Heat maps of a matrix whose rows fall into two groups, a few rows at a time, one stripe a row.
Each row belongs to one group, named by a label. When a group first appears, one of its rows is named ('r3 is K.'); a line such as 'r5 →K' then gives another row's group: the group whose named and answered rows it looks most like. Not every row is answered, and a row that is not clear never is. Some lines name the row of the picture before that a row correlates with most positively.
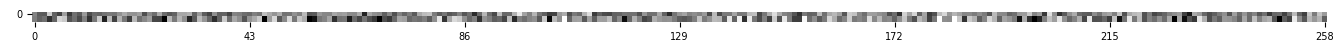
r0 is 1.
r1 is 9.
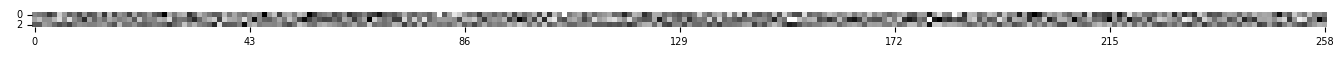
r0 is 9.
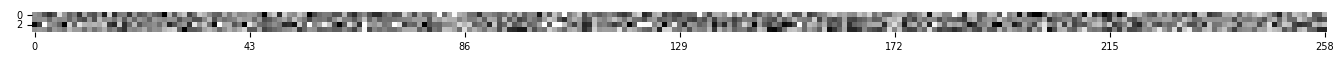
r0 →9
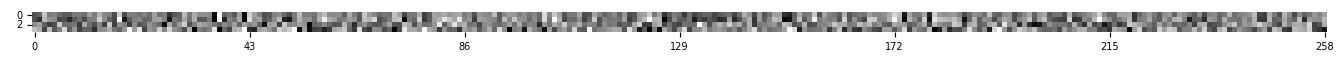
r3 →1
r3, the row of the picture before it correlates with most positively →3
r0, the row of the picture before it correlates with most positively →2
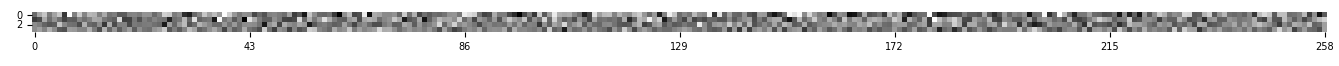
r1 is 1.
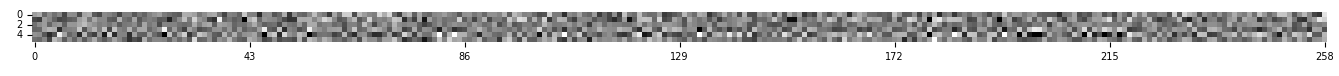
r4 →9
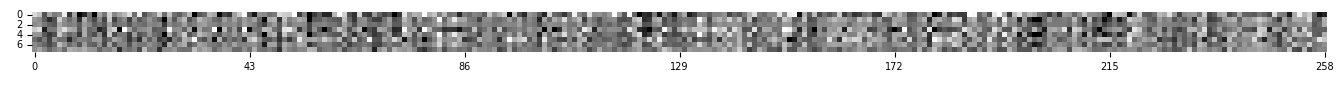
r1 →9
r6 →9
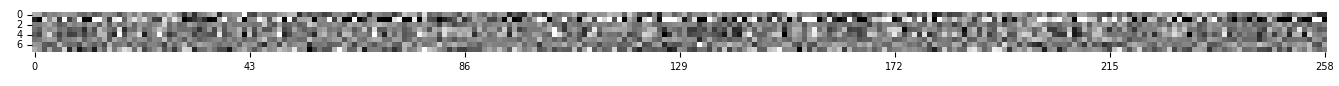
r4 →1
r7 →1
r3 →1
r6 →9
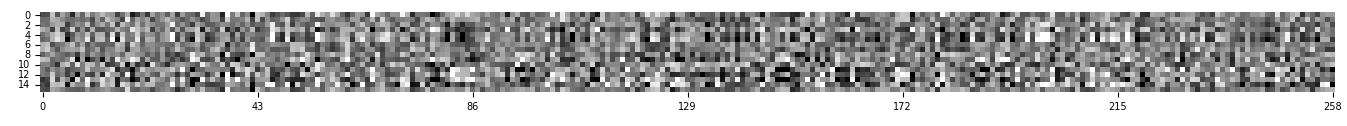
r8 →1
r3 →1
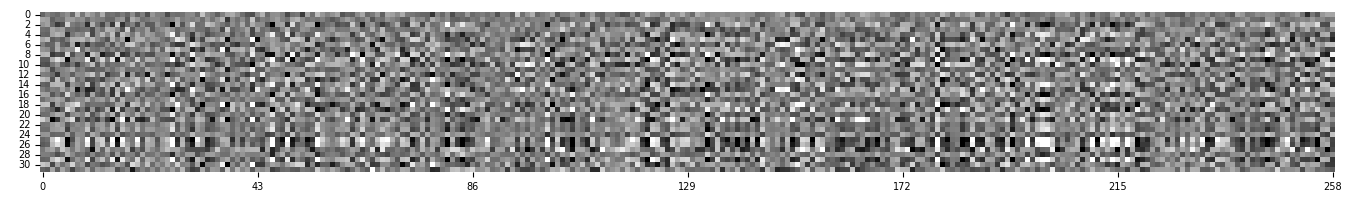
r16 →9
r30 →1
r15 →1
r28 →9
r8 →9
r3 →1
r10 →1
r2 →9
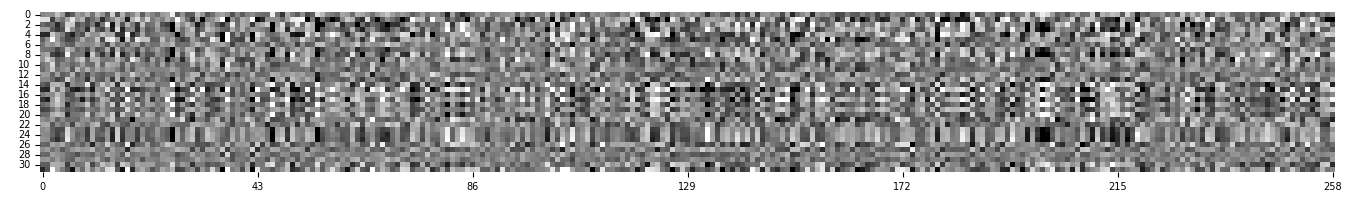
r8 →9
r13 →9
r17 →1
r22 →9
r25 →9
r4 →1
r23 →9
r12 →1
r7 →9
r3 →9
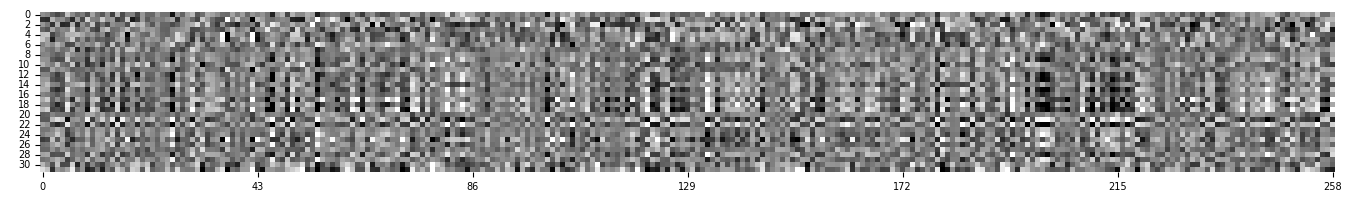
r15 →9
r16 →9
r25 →1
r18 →9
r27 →1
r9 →9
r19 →9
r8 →9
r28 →9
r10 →1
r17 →9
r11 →1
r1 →1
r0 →9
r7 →1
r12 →9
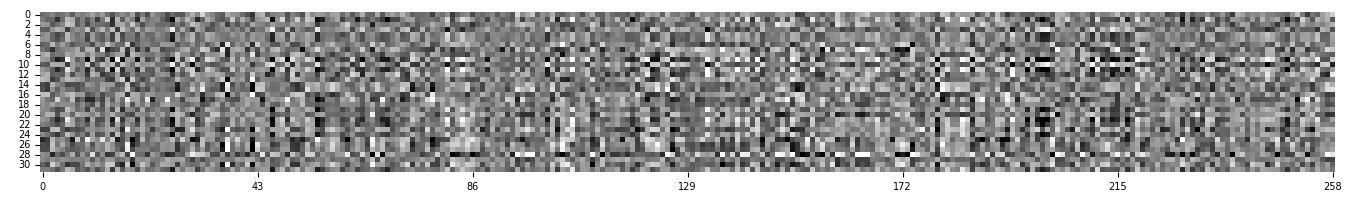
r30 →1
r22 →9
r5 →9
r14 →1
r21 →9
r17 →1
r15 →1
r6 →1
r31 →9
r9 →9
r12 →9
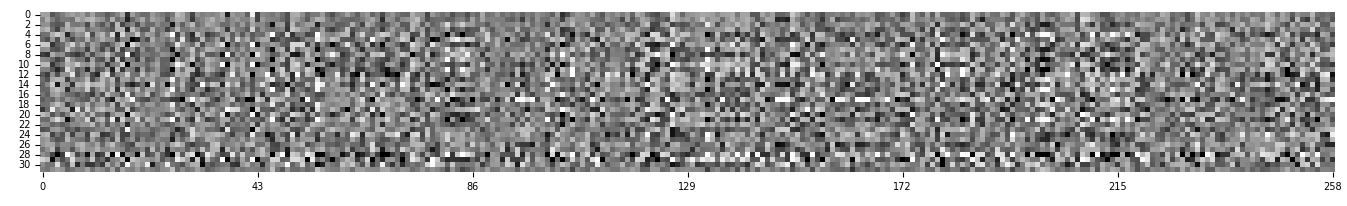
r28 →9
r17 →1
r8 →1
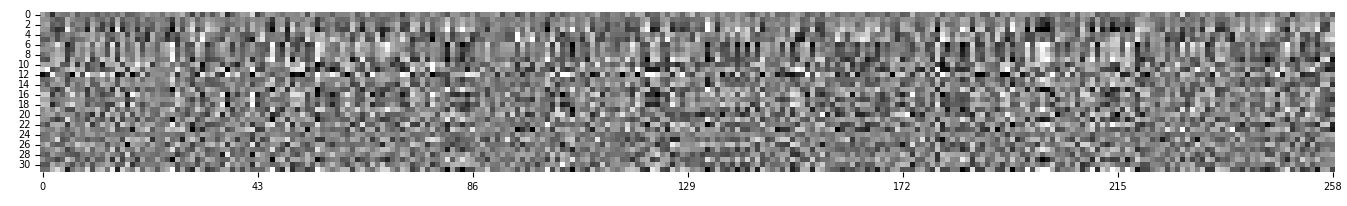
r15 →9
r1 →9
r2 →9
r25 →1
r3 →9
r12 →1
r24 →1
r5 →1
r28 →1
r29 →9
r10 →1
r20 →1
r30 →1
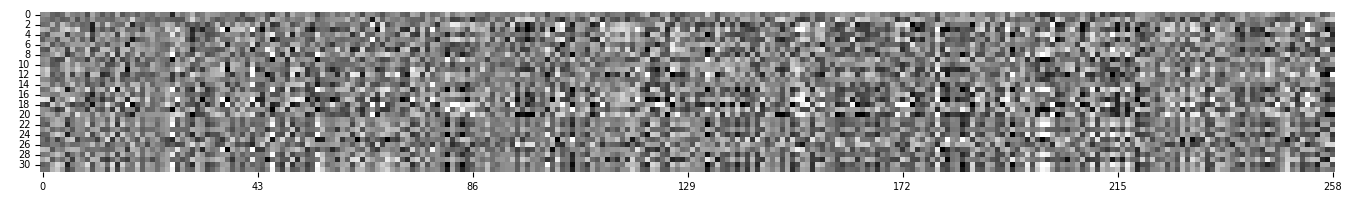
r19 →9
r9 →9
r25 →9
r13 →9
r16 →1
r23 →9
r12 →9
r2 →1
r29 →9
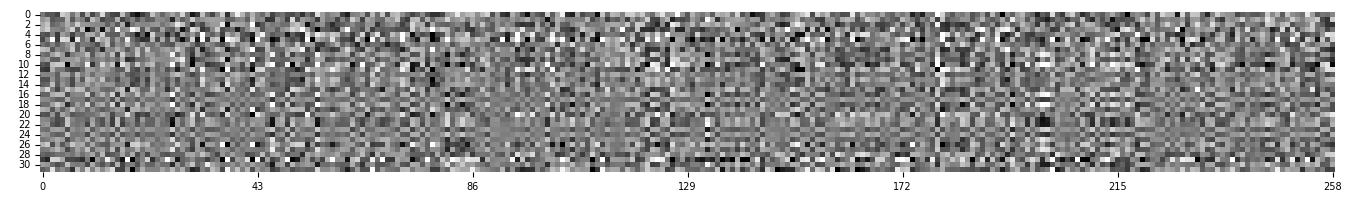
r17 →9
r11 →1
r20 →1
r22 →9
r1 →9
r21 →9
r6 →9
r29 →1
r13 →1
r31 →1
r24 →9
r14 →1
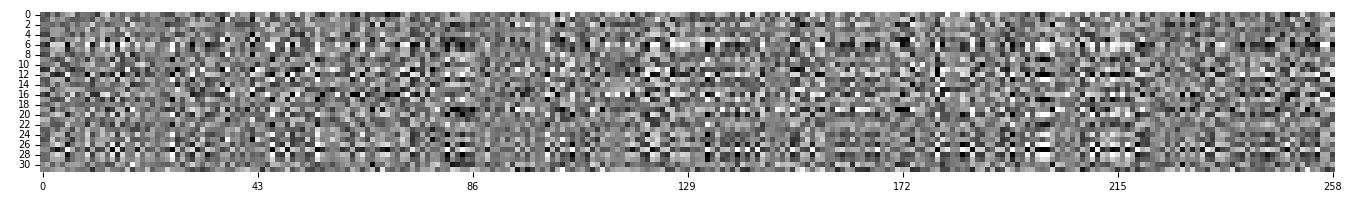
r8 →1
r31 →1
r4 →1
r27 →9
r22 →9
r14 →1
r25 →1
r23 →1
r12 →9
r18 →1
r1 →1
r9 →9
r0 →9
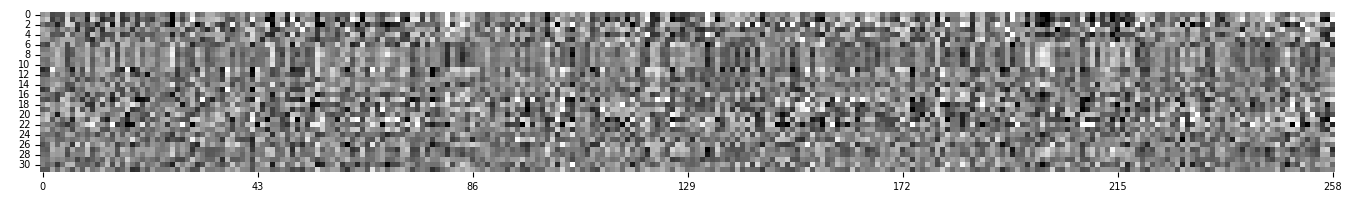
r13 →1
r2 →9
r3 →1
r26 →1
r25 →1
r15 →1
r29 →1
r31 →1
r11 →1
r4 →9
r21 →9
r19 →1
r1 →9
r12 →1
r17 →1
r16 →9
